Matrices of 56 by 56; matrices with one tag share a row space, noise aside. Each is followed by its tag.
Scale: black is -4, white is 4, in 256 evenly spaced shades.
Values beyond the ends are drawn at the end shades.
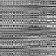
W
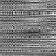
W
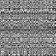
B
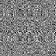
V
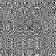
V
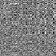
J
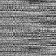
W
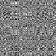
J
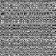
B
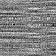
W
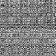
B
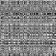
B
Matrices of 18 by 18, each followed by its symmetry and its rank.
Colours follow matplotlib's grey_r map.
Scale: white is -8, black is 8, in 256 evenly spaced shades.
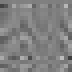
neither, rank two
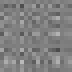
neither, rank two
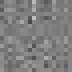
neither, rank three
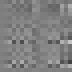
neither, rank two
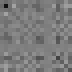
symmetric, rank three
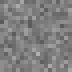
neither, full rank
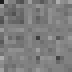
symmetric, rank three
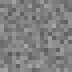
neither, full rank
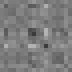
symmetric, rank three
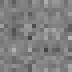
neither, rank three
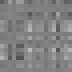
neither, rank two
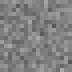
neither, full rank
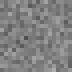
neither, full rank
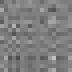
neither, rank three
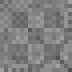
symmetric, rank three
